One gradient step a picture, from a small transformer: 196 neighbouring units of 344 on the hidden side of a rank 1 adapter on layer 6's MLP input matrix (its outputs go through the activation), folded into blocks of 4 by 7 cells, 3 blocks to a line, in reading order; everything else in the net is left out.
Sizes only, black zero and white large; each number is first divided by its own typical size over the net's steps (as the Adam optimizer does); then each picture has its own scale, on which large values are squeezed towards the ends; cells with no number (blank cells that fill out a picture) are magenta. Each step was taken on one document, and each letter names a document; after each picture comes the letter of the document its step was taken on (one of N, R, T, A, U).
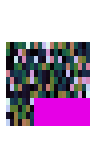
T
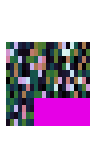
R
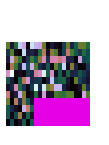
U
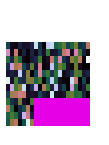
U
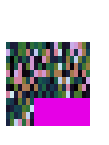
R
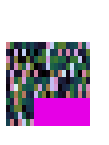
T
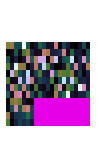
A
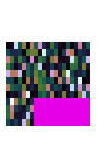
A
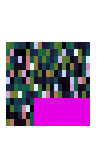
U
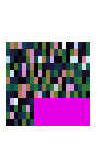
A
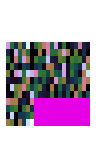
T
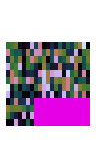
R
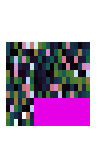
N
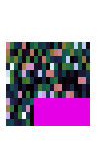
U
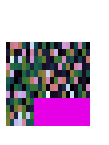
R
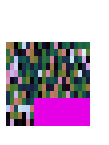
A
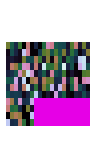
T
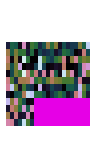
T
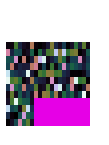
U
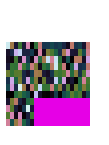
T
